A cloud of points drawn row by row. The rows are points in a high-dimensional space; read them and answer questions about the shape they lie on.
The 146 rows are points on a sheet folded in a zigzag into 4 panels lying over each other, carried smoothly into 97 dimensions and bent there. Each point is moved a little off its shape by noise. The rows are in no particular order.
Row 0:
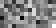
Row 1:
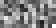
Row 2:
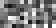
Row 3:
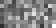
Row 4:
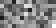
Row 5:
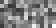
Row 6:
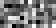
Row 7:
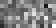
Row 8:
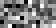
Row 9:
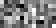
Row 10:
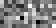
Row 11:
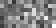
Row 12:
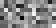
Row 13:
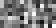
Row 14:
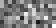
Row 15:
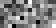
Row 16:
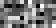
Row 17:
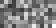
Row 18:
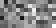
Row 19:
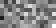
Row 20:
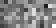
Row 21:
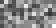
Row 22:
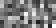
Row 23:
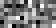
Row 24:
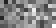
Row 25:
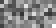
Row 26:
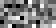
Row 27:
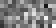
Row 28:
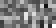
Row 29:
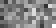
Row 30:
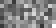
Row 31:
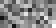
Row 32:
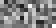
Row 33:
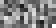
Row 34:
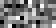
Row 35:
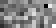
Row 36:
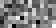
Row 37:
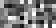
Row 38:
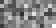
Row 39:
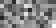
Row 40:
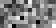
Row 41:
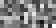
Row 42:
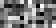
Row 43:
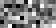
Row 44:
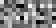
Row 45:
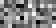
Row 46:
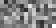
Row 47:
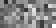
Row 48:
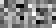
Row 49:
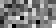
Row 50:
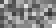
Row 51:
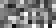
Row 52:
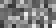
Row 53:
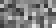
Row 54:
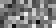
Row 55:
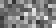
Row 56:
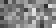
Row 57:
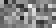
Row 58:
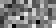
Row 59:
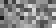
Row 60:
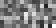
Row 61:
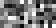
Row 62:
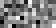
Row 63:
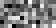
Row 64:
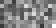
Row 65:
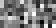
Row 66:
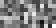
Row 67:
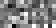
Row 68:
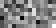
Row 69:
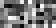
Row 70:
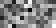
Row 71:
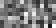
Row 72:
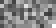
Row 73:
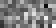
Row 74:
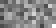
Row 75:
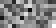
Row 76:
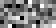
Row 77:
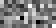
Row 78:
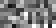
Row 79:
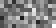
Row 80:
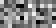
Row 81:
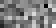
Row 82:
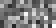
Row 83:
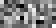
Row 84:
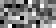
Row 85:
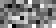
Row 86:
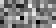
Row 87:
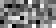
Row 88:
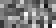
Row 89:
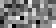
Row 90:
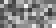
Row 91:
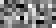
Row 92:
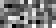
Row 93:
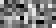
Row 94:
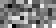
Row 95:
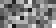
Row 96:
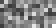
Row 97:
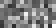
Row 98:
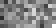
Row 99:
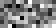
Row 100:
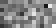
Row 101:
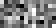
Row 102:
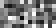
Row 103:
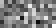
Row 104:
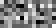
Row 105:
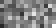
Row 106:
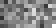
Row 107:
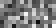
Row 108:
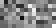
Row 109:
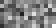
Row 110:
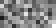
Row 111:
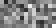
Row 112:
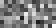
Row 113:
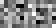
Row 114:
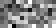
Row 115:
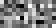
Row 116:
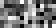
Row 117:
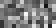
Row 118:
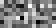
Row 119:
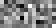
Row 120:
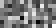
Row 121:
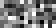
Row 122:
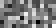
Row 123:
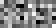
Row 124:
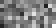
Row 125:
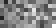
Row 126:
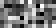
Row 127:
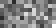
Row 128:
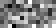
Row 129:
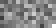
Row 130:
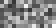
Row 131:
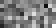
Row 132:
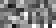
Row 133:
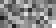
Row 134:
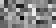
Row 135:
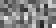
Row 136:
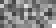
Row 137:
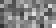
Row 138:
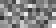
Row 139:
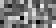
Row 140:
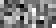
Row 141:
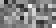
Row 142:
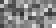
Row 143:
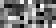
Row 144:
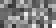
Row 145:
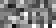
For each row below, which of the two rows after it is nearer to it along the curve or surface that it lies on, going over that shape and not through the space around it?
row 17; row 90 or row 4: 90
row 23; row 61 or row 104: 61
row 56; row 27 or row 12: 12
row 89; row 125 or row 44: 44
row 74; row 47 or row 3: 47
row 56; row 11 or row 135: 135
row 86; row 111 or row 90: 111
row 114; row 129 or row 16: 16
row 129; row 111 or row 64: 111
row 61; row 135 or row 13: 13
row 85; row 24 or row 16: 16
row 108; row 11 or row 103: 103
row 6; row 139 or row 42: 42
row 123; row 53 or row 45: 45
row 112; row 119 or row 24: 119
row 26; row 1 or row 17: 17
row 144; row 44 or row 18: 44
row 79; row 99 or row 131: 131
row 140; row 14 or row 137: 14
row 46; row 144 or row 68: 68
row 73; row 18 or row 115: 115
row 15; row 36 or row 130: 36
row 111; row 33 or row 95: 33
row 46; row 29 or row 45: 29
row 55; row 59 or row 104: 104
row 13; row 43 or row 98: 43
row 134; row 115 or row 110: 115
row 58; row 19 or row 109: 109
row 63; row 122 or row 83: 122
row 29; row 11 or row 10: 10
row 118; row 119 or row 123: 123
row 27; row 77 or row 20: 77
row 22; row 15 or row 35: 15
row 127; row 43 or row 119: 119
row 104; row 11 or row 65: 11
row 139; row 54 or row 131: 54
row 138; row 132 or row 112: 112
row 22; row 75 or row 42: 42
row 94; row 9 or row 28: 28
